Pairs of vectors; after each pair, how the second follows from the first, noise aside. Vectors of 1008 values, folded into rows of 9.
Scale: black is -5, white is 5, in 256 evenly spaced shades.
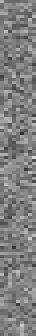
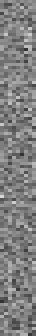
shuffled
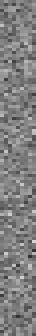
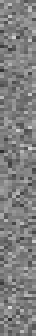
shuffled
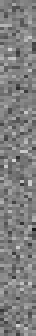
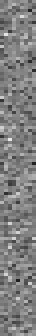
shuffled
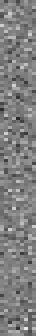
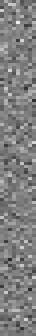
shuffled
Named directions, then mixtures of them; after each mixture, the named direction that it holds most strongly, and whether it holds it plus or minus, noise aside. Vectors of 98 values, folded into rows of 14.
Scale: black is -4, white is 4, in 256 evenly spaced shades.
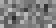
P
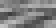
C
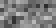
P, plus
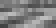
C, minus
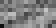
C, minus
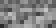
C, minus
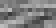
C, plus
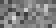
P, minus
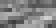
C, minus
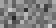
P, plus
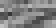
C, plus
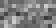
P, minus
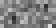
P, plus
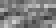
C, plus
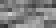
C, minus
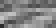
C, minus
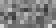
P, plus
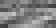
C, minus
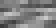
C, minus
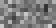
P, plus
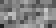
C, minus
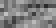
C, minus
